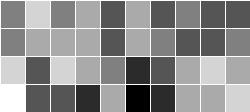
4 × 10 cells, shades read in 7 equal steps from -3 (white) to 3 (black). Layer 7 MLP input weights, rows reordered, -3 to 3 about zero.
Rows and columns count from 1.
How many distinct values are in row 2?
3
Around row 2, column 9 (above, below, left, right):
1 -2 1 0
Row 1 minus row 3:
2 -3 2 0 1 -3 0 1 3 2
